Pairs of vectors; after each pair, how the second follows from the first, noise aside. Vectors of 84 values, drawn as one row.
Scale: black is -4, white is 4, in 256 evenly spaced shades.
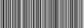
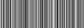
wrapped around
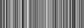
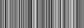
shuffled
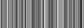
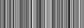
wrapped around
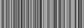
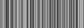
wrapped around
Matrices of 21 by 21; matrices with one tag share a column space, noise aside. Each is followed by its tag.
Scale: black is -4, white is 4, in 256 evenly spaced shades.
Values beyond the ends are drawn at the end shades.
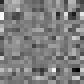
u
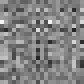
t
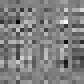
t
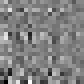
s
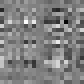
t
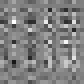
t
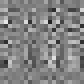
t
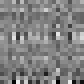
s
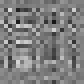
t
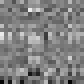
s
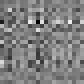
t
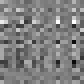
t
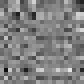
u
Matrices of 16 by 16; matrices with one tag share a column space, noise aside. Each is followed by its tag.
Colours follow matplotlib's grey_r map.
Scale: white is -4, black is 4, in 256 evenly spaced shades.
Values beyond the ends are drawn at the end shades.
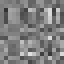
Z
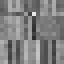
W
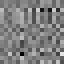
Z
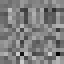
Z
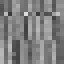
W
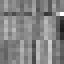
W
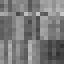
W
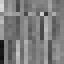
W
